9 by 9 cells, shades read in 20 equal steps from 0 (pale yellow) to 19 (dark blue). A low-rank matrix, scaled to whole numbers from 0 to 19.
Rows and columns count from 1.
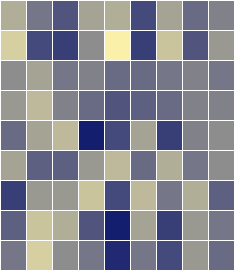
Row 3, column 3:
11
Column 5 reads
6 0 12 14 15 5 15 19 18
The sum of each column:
85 73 92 94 104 98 98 89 93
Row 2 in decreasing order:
16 16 15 14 9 8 4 3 0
